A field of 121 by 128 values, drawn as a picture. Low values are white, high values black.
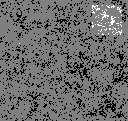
Ninth with the lowest average: top right. Odd rows or columns: none. Mirror symmetry: none. Odd patch: lower, in the top right. Slope: none.
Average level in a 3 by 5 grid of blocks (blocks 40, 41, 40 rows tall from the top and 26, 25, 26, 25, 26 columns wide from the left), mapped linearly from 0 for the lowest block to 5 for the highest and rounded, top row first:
3 3 4 2 0 | 4 3 4 5 5 | 3 4 3 4 5
